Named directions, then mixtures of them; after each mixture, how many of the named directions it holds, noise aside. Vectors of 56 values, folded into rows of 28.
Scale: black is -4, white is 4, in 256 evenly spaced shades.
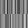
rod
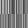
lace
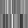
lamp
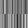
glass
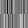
three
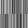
three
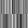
three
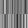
one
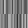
one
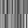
two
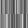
three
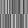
three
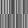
one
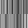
three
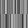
two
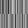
one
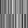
two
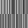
one
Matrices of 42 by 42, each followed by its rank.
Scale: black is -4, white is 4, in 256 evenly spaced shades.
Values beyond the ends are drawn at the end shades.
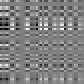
one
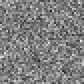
full rank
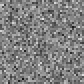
full rank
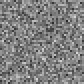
full rank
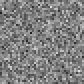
full rank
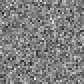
full rank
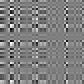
one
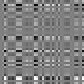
one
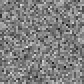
full rank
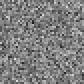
full rank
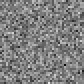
full rank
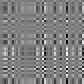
one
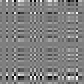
one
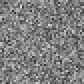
full rank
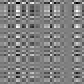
one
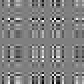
one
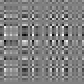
one
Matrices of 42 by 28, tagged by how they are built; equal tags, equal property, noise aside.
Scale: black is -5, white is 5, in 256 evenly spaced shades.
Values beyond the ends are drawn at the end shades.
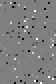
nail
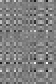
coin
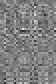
coin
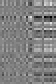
coin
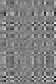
coin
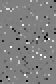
nail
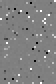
nail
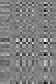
coin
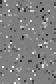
nail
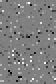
nail
